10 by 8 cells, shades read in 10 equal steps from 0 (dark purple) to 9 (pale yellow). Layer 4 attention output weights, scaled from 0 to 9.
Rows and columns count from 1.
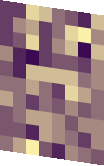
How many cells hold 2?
11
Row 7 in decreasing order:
6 5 4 4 4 3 3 2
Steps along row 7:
down down up down up down up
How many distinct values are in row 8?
4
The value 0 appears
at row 3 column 7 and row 4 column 3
